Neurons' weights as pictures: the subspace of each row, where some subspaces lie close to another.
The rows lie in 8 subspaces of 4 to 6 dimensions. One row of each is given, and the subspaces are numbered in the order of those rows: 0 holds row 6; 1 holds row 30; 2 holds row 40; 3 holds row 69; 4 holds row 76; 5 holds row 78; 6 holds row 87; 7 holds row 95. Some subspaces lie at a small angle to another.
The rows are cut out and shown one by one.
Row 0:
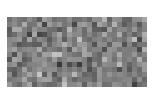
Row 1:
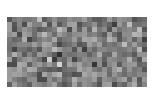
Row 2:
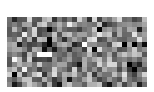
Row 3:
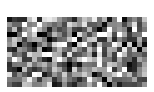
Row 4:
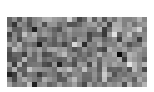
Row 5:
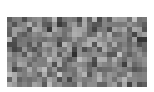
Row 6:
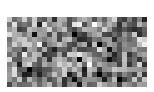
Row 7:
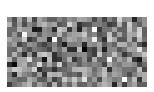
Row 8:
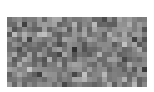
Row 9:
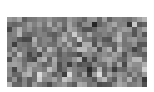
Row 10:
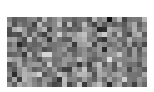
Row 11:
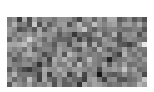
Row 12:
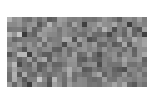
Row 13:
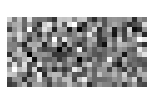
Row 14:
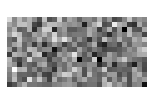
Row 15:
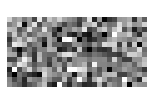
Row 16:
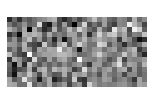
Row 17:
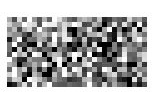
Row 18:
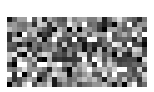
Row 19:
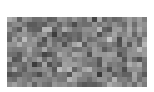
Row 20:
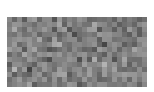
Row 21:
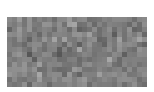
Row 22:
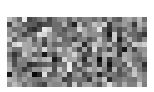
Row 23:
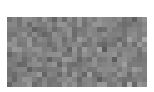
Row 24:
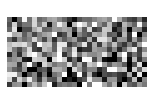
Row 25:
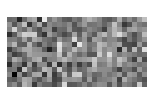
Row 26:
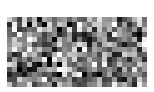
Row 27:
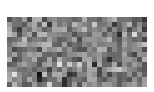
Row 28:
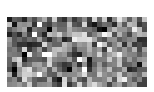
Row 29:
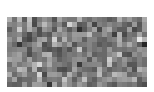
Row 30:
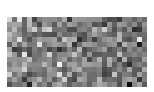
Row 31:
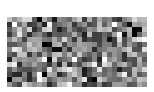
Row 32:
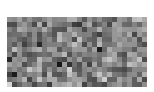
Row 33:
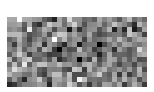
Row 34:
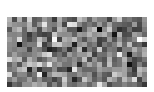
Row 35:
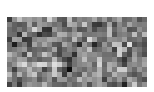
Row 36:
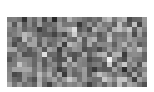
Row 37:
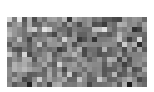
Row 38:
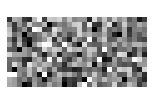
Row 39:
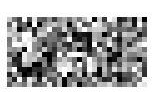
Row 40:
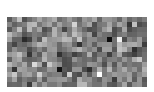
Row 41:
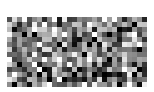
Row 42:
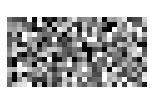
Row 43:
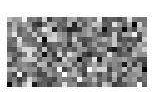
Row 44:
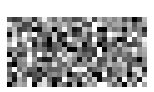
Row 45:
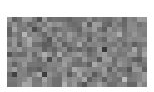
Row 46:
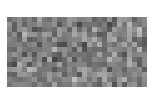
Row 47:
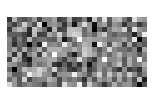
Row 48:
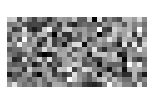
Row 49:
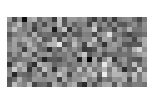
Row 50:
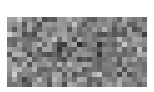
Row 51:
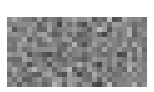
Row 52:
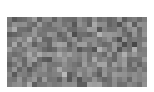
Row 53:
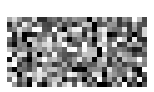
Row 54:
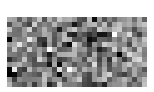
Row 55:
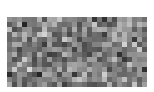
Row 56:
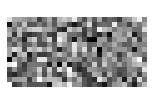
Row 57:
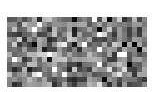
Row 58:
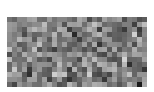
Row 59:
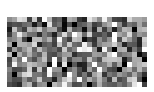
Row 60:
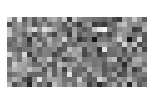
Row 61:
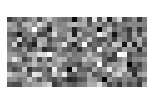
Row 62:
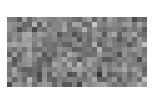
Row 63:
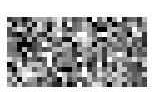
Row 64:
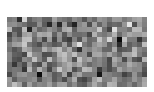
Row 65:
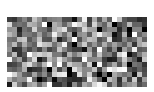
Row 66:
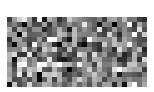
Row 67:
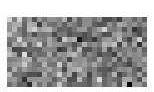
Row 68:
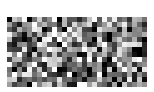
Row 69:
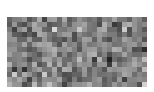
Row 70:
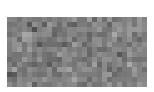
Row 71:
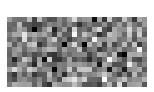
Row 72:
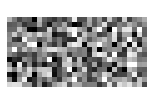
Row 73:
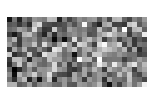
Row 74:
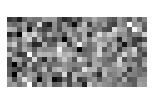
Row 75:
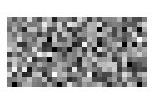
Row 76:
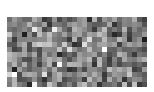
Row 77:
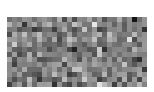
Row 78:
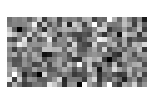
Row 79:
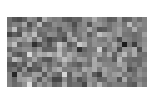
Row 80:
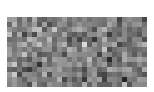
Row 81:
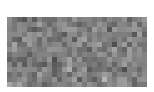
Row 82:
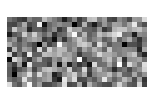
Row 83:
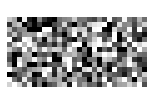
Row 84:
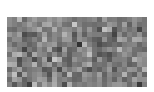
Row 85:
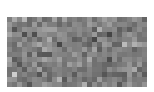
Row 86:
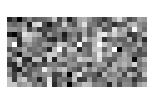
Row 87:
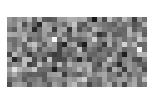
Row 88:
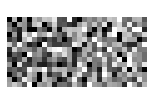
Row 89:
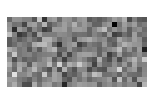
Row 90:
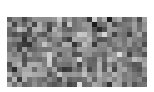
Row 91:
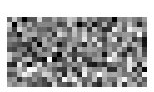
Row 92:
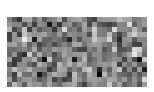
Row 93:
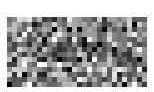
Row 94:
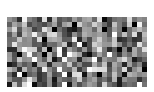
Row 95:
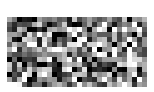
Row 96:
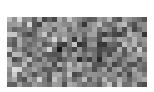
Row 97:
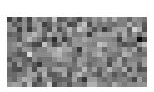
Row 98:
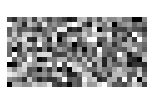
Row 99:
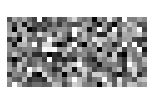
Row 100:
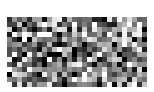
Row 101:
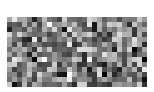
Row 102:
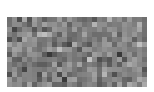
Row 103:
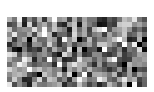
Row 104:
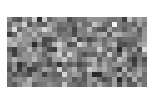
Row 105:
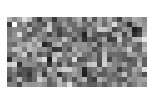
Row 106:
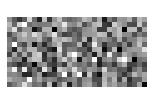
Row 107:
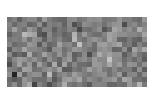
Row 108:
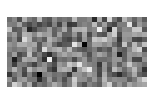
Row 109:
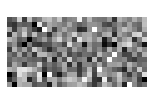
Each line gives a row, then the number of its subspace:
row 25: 3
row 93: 7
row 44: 4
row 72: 7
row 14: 3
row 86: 3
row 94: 3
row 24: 5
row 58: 2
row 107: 3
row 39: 0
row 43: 3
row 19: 2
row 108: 6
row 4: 4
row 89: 7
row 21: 6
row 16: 6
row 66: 7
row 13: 6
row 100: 1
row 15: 1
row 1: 0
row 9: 6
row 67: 1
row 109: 1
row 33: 7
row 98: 4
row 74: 6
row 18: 7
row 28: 0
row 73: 3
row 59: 7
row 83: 3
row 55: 1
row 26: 0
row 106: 3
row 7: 0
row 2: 2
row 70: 0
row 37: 1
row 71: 6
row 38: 5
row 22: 3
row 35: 7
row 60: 1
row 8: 1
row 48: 2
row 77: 1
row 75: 2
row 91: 5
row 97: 0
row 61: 6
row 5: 1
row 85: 2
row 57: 6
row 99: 6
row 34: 0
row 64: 2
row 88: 4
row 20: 2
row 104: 7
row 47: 4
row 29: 0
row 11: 4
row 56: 4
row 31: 5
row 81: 7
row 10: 5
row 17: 3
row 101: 2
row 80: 4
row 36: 3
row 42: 7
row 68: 2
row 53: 4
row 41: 2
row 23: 1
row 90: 5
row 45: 5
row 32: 4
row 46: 0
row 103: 1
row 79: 6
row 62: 4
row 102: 1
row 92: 2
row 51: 5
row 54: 1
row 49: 2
